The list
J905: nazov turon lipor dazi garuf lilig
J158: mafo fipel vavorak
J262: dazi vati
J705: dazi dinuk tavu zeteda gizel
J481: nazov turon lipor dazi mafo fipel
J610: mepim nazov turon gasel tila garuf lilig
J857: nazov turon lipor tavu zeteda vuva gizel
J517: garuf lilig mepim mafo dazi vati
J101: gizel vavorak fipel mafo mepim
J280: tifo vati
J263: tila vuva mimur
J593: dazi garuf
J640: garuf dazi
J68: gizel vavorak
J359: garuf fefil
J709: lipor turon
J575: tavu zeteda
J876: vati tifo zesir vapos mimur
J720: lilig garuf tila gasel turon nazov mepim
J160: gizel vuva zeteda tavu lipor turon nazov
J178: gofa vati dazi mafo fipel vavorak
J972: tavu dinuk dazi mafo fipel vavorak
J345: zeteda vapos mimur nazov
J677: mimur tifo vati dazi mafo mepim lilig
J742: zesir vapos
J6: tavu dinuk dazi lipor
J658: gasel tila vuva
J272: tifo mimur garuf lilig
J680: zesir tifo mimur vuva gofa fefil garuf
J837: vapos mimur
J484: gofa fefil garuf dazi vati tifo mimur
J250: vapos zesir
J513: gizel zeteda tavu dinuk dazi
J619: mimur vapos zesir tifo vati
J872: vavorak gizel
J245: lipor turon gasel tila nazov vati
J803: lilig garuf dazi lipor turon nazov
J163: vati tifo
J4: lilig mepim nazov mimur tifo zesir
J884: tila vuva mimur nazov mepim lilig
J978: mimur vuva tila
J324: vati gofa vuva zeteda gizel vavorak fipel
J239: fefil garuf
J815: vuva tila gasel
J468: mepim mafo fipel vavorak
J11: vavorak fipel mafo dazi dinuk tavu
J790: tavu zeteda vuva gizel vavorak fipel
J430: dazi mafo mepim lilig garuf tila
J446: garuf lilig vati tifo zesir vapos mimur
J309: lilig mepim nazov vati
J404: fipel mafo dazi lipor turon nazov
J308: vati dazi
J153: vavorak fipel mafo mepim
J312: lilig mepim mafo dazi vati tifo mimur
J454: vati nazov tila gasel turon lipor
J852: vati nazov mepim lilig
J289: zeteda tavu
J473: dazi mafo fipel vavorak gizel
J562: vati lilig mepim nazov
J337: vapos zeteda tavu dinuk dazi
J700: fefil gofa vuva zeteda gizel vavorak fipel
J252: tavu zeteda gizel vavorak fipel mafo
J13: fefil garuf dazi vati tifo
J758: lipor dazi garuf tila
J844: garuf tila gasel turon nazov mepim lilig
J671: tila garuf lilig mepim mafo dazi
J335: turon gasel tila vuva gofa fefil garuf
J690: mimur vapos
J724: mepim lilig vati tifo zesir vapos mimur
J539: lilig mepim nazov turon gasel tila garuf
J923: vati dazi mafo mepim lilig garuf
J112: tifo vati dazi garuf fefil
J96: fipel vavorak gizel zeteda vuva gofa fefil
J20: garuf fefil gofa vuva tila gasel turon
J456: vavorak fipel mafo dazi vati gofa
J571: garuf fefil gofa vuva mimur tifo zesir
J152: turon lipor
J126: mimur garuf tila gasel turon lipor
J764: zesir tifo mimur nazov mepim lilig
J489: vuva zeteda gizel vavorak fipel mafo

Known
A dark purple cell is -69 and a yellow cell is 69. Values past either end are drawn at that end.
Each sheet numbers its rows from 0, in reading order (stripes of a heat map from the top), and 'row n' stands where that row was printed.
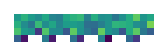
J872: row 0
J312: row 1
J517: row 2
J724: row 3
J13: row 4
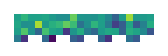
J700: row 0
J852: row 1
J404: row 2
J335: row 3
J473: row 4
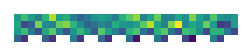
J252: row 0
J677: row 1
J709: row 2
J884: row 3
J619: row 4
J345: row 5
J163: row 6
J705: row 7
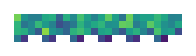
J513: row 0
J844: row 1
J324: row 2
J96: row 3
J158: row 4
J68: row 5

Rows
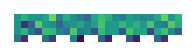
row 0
J575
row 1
J20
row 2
J539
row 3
J101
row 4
J454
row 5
J978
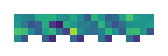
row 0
J758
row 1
J972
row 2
J671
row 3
J152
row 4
J923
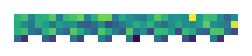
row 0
J359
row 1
J126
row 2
J640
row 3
J593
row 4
J309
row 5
J262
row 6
J272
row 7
J337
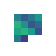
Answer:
J245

